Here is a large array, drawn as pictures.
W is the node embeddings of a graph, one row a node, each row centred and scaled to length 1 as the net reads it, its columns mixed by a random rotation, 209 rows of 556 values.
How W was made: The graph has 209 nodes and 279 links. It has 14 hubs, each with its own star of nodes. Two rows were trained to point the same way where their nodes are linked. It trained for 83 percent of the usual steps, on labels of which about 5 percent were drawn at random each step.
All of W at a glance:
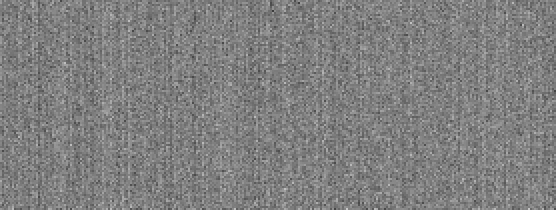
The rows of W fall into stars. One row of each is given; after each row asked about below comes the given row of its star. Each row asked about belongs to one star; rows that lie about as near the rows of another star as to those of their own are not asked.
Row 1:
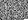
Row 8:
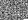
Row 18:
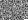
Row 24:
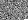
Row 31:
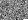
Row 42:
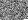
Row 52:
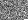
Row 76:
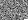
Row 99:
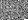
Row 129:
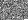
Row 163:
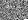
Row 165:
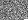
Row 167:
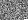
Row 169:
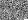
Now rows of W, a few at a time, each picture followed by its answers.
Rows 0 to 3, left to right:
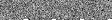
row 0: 169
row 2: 76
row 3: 42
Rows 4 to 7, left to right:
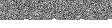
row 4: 76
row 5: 169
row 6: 99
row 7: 42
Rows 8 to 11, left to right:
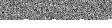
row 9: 42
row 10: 163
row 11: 76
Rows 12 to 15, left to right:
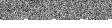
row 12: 52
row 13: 165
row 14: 8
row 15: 18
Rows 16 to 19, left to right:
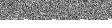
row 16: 165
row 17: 76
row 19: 18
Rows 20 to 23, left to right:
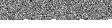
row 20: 163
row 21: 31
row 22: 8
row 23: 167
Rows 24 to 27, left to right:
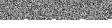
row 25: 76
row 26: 129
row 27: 99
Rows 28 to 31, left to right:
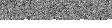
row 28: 24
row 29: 99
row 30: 76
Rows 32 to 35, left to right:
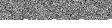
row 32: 42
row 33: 24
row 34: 31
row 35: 163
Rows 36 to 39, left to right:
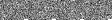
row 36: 18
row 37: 129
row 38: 167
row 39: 163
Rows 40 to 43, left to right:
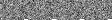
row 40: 99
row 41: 167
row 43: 1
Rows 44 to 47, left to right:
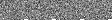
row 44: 18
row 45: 169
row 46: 76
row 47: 1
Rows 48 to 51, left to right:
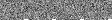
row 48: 42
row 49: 52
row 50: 163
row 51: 169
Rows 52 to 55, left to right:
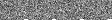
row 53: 24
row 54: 42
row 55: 31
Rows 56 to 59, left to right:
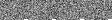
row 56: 167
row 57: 99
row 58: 129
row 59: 1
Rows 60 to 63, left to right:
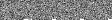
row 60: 42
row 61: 18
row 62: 42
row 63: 52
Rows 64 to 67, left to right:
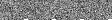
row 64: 76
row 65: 24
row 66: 1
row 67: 163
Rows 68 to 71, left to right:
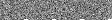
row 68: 8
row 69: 163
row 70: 1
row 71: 52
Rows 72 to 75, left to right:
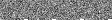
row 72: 76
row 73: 52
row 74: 129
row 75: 8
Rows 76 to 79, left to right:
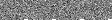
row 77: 167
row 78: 42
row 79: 52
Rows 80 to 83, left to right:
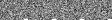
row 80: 129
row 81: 129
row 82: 42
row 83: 1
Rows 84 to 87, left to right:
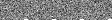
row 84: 165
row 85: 1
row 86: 24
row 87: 169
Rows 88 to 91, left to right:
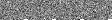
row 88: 31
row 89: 165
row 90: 76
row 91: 42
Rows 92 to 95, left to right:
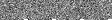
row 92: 24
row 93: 129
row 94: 99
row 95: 31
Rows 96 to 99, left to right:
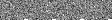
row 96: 169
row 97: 18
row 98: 169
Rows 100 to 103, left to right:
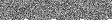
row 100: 169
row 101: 129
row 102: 52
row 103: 99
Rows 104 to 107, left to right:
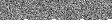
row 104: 24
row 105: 165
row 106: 18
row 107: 1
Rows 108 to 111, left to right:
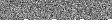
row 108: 24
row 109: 167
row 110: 24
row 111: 163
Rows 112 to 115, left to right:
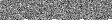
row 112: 1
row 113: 165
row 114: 42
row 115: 167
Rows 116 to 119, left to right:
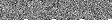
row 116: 163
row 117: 99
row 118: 1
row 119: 52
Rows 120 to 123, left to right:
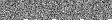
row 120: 42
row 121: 129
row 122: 18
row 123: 165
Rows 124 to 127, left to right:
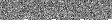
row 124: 167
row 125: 24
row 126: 76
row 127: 129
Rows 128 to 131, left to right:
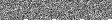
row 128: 42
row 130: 99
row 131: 169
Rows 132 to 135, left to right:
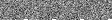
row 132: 31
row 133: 99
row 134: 99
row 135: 24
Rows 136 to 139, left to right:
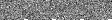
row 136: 24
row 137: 163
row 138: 76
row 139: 24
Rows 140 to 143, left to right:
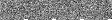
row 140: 1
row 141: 129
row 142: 165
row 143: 99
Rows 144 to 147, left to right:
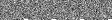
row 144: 129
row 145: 31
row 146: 165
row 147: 24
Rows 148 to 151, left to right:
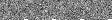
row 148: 18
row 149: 52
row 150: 18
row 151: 163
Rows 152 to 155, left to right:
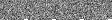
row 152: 18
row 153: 1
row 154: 8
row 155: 129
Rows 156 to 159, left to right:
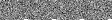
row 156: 167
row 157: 31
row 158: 18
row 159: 169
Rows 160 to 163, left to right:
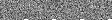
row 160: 1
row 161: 163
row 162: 129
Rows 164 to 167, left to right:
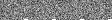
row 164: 129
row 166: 163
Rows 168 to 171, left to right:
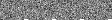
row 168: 24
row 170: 42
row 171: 18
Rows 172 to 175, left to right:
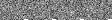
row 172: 163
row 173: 167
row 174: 165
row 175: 99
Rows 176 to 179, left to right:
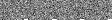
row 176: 24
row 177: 99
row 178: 1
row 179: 165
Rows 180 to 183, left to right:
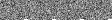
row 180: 167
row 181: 18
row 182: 18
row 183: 52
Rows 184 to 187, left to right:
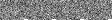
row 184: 167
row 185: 31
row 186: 99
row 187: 18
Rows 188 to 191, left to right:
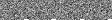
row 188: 18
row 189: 1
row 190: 99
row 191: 42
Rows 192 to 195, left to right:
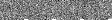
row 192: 76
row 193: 163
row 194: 99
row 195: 129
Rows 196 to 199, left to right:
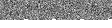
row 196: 31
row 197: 169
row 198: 24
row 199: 52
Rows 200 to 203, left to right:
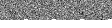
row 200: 42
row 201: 24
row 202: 99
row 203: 1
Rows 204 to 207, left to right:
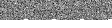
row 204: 129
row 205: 42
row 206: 18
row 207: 129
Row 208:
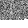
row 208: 169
